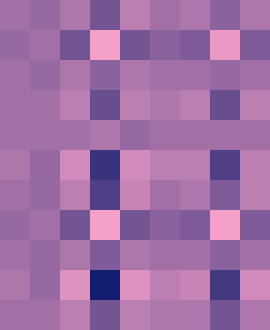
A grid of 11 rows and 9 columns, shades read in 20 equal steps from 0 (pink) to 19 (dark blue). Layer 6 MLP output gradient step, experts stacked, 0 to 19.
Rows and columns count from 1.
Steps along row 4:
same down up down up down up down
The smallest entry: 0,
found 3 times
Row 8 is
8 7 11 0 11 9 10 0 10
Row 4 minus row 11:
0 0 0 1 0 0 -1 1 -1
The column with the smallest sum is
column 5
